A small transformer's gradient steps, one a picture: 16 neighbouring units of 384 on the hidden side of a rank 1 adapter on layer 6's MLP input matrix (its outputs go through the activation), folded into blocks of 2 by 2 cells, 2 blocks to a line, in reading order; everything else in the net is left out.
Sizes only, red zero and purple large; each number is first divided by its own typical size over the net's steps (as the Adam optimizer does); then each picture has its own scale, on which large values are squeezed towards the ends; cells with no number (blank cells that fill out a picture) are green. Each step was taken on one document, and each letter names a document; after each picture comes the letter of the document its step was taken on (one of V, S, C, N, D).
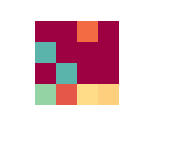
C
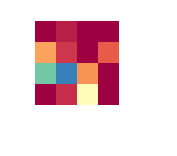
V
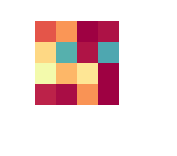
V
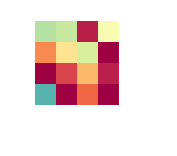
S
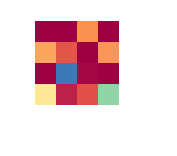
C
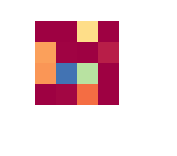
V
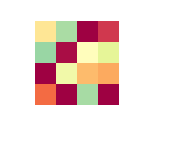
S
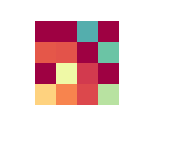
C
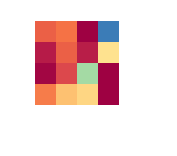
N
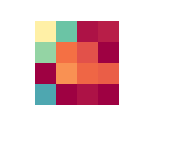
S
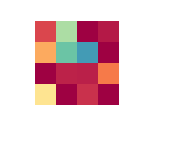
S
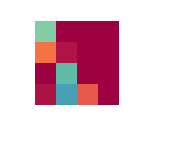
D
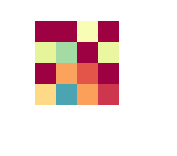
C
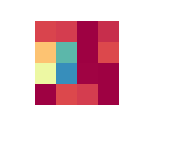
V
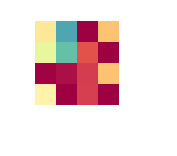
S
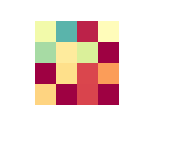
S
